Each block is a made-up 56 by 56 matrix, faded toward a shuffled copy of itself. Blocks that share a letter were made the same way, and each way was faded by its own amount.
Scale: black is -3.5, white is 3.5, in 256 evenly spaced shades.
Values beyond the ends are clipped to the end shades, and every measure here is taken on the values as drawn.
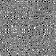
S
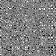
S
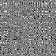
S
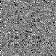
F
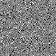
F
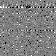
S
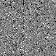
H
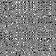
S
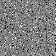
H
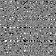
S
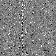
H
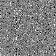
H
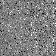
H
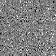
F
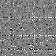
S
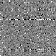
S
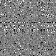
S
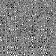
F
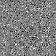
F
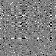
S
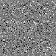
F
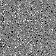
H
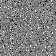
H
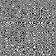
S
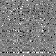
S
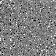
H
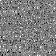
F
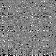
S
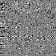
S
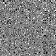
F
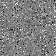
H
